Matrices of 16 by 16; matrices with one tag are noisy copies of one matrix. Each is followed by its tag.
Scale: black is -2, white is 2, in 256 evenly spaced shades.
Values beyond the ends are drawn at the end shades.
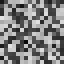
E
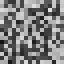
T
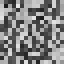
T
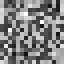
T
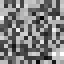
T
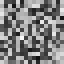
T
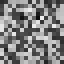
E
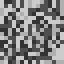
T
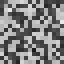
E
